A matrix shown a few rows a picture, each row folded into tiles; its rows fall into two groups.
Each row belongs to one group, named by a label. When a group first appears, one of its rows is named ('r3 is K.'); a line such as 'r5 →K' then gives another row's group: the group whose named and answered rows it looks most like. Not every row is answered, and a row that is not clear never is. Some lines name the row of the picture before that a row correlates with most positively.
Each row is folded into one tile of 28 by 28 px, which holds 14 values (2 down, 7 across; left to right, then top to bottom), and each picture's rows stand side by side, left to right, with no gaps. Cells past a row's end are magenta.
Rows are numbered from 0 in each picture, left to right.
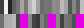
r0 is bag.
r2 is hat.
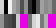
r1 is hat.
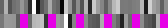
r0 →bag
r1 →bag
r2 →hat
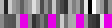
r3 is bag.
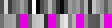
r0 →bag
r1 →bag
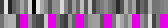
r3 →bag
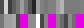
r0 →bag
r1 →hat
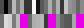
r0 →hat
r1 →bag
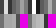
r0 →bag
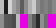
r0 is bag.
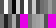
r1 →bag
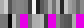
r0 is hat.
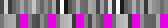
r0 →bag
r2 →bag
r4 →bag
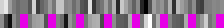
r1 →bag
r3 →bag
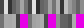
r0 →bag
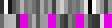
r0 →bag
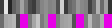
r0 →bag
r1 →hat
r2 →bag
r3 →hat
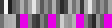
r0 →bag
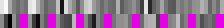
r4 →bag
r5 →bag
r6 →hat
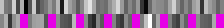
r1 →bag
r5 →hat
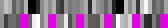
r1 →hat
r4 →hat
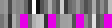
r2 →bag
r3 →hat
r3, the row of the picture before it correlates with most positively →2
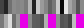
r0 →hat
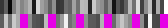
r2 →hat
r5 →hat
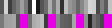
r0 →bag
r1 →bag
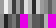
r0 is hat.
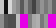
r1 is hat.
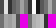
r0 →bag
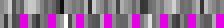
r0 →hat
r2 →hat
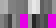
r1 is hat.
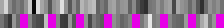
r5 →hat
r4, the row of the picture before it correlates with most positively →0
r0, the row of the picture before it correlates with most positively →0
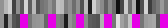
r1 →bag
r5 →bag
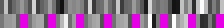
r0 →bag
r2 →hat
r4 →bag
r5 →hat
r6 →hat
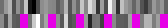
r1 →hat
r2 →hat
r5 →hat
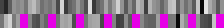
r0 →hat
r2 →bag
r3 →bag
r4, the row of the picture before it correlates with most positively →3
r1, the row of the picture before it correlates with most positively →3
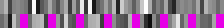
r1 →bag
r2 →hat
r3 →bag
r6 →hat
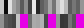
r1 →bag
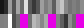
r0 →hat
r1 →hat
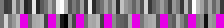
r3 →bag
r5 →bag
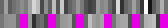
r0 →bag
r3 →hat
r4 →bag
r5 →bag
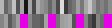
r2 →bag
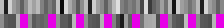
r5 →bag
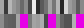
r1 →bag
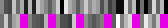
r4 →hat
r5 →hat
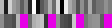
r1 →bag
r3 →bag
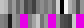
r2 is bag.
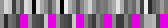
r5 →bag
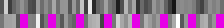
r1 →hat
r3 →bag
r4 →hat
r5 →hat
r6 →hat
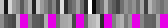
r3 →bag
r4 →hat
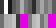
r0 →bag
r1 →hat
